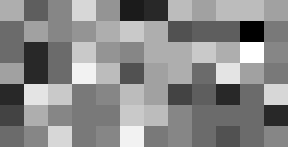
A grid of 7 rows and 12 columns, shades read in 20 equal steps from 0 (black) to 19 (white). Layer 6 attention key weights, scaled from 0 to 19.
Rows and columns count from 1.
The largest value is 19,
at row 3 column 11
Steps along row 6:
up down down same up down down down same same down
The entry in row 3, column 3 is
8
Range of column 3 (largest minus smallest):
8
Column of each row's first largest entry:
4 6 11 4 2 6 6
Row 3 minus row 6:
3 -10 -2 6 2 -5 -1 3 7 5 11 7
